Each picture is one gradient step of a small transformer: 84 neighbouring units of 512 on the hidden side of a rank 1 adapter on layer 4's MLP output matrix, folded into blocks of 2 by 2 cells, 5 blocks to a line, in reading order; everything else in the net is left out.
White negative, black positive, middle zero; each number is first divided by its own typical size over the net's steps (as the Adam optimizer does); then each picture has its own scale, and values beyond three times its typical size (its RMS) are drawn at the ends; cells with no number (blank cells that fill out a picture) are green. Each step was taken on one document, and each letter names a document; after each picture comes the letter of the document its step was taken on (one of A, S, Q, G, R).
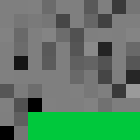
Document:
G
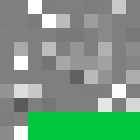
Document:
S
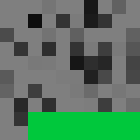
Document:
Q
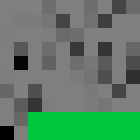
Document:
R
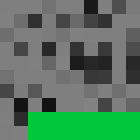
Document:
Q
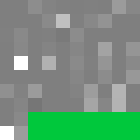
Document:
R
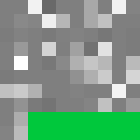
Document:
S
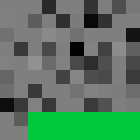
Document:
Q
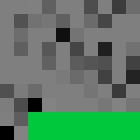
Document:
G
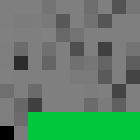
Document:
R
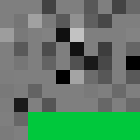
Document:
Q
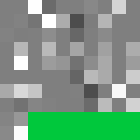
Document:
S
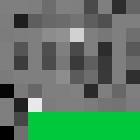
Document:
G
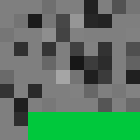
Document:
Q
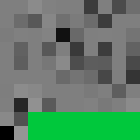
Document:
G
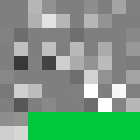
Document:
S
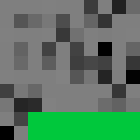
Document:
G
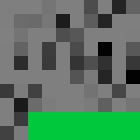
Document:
G
